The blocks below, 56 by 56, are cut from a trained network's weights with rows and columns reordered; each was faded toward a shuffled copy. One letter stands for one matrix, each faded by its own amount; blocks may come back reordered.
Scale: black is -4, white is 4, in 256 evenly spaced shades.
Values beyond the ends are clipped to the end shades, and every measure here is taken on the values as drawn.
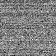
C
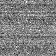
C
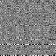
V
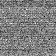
C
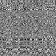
V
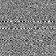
V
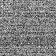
C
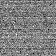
C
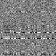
V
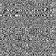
V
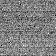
C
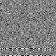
V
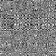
V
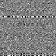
V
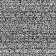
C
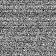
C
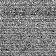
C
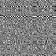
V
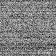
C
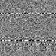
V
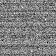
C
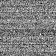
C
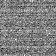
C
